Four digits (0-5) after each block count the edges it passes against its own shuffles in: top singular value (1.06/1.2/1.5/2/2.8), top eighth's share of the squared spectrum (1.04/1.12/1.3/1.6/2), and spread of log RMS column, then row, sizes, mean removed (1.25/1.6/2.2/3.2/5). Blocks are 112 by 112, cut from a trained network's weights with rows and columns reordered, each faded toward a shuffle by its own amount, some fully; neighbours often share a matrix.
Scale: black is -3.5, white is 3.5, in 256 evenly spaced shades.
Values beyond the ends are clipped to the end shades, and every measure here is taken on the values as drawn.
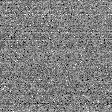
3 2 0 1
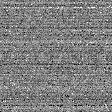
4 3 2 2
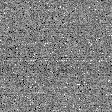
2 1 0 0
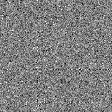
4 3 1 1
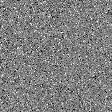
1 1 0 0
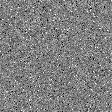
1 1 0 0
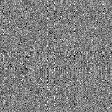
4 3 2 2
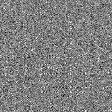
3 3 0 2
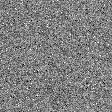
0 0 0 0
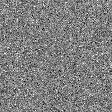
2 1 0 0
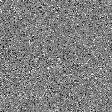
3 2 0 1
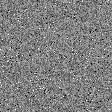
0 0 0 0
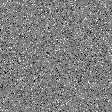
0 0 0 0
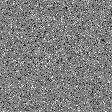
0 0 0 0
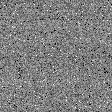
1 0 0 0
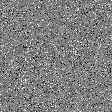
1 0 0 0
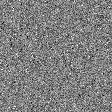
0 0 0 0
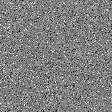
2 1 0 0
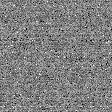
2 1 0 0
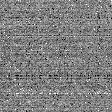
4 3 2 2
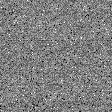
1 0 0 0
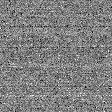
3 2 0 1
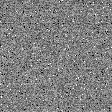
1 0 0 0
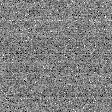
3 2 1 1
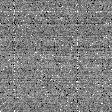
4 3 2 1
